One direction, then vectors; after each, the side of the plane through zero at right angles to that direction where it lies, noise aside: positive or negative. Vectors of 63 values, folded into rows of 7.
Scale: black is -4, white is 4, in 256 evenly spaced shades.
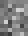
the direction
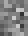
positive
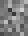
positive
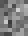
positive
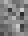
positive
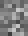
positive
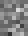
positive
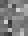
positive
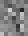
negative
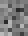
negative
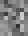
negative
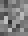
positive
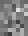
positive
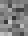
negative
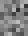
negative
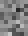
negative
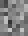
positive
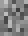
negative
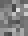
positive
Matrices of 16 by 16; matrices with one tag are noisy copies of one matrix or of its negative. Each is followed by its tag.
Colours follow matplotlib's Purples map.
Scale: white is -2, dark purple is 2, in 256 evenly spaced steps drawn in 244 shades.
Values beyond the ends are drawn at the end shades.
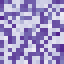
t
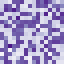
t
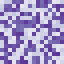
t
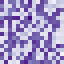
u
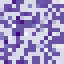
t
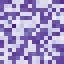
t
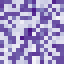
t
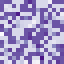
t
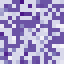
t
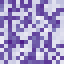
u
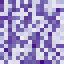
u
